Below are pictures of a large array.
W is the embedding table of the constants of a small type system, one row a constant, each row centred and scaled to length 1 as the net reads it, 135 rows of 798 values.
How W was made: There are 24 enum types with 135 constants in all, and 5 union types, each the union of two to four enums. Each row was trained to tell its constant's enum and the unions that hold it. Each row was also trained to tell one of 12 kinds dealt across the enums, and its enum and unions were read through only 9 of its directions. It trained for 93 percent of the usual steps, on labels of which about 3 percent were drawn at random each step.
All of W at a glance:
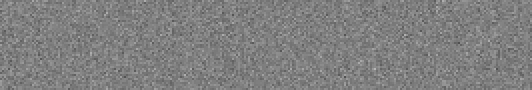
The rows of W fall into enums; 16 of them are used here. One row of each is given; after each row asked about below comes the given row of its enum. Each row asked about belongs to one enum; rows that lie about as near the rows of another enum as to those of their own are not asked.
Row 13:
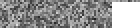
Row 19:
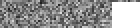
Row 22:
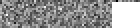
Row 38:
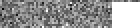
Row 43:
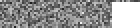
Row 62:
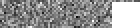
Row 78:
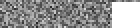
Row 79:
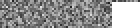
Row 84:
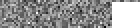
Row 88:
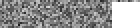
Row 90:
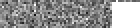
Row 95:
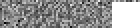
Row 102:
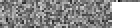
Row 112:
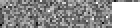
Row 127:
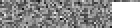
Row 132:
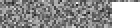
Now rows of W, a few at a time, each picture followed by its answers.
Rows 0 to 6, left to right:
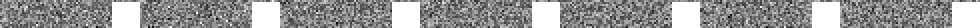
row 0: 132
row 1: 88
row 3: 127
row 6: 84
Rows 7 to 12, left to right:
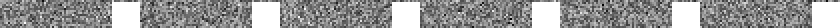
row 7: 112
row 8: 38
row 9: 78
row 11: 102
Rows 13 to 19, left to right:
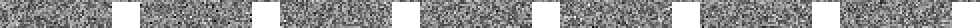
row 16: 13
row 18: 112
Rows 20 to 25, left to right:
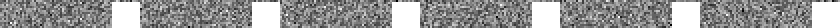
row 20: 78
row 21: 132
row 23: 102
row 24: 132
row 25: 38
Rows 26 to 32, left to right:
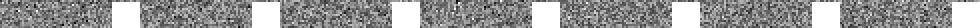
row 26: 127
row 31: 132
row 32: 79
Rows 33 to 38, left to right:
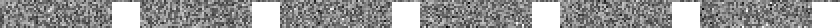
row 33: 112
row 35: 88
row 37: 13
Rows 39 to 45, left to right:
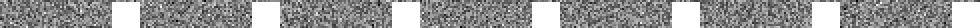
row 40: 79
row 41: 84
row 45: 38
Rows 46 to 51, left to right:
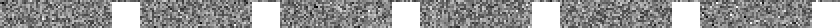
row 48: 62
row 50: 79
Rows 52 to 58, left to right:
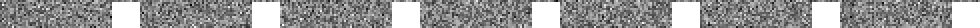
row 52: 62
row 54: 84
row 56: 132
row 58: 38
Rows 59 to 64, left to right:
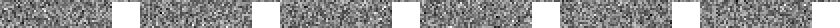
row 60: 38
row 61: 79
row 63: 88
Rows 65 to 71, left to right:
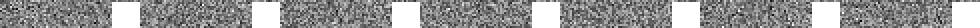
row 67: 79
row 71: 127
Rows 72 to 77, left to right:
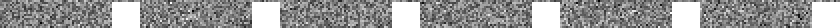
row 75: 43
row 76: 22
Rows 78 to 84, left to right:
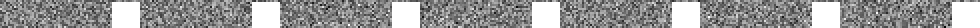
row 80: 43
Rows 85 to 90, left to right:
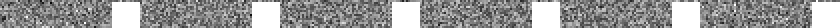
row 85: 19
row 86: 22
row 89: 84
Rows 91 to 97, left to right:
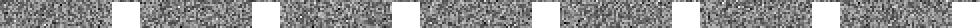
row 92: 22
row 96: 22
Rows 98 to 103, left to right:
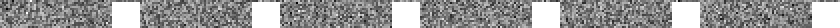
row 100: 127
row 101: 43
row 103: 13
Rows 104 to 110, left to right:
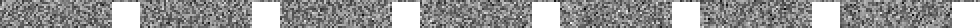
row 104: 13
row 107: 127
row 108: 13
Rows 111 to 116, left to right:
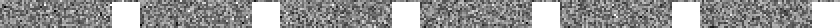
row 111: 112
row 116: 88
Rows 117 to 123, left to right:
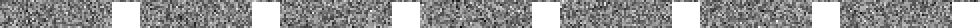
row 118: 102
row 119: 132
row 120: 22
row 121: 112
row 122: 79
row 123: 38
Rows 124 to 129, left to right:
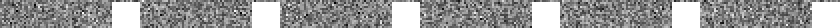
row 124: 62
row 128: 127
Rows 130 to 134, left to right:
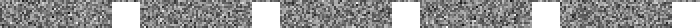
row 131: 43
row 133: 19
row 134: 13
